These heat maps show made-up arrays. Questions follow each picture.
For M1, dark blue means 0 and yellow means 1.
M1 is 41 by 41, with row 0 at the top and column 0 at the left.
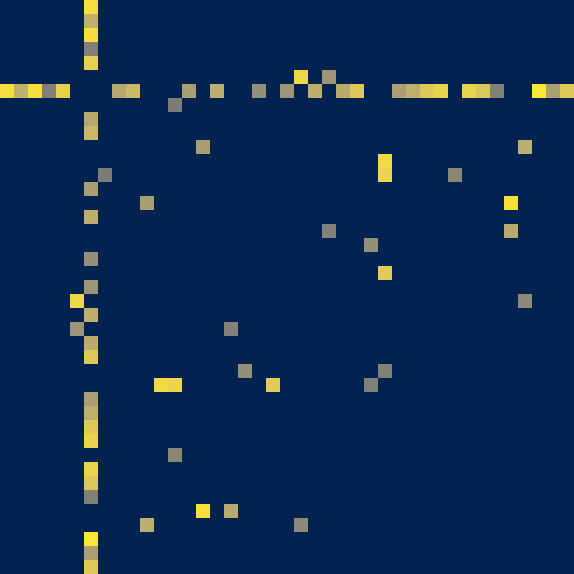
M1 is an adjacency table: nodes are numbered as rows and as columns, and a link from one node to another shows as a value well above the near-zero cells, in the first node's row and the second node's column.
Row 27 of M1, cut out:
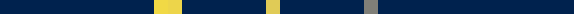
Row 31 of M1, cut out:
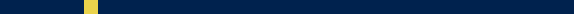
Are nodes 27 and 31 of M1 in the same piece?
no
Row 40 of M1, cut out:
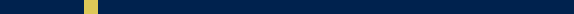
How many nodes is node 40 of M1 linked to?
1
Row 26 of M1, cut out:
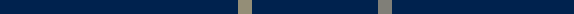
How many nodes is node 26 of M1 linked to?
2
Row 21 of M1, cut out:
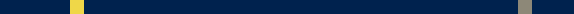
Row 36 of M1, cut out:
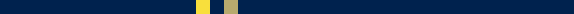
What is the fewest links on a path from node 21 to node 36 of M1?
4
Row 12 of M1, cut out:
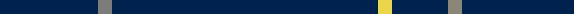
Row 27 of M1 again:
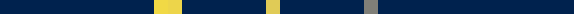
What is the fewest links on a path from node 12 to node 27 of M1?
1
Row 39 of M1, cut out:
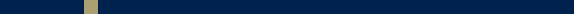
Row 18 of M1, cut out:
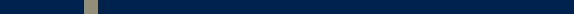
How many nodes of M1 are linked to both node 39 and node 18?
1
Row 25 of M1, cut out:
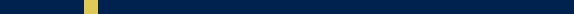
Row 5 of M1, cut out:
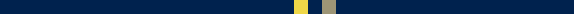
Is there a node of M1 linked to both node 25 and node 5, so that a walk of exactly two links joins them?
no
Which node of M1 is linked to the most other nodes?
node 6
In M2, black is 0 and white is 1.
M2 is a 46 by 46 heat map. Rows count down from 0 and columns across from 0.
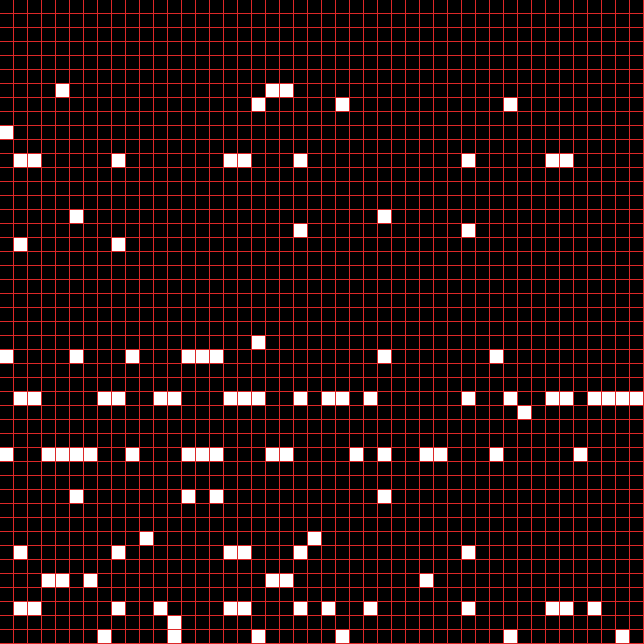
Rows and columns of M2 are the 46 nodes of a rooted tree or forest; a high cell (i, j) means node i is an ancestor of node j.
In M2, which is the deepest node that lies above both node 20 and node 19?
6
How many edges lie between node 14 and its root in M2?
2
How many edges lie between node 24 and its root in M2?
3
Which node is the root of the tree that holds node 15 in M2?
32
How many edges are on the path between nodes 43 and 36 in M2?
4
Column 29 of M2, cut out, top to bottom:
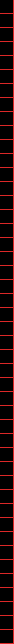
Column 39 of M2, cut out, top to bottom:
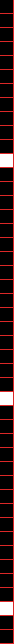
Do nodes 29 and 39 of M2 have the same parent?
no
